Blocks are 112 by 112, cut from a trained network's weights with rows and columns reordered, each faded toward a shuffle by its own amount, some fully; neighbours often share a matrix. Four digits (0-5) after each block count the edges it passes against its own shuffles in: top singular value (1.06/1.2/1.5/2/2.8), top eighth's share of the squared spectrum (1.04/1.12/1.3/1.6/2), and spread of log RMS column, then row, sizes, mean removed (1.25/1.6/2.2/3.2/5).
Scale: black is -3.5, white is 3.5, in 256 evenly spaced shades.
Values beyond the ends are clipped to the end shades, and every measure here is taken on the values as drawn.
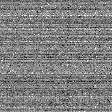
5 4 2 3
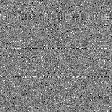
4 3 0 2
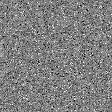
3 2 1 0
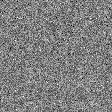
2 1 0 0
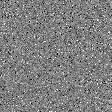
1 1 0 0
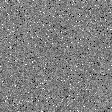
1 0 0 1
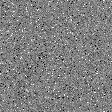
0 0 0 0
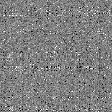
3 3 1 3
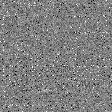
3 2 0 2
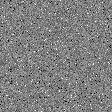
0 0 0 0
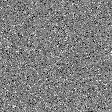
1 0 0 0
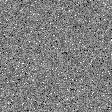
0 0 0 0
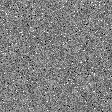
0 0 0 0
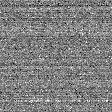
4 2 1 2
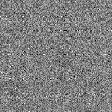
4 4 1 2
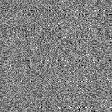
4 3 1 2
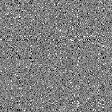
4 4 2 2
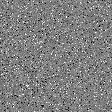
1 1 0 0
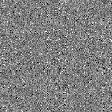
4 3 2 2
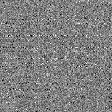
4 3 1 2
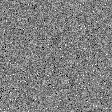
2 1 0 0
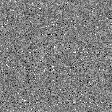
3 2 0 2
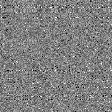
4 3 0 2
